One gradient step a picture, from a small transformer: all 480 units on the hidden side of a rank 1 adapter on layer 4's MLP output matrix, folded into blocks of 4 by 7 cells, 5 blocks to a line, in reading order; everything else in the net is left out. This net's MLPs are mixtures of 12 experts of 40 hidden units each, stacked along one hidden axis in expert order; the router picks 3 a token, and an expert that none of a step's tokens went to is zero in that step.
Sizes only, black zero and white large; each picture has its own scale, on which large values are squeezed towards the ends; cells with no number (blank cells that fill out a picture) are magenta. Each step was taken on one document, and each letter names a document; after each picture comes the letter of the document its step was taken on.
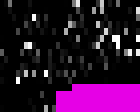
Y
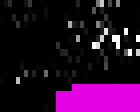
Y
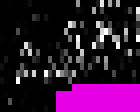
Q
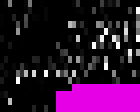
Q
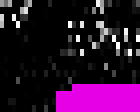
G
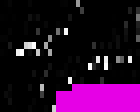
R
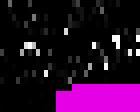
Y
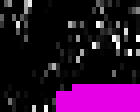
G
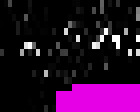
Y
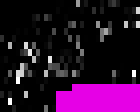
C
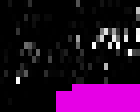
Q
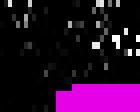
Y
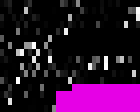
R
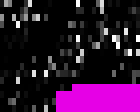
G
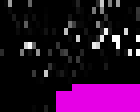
Y
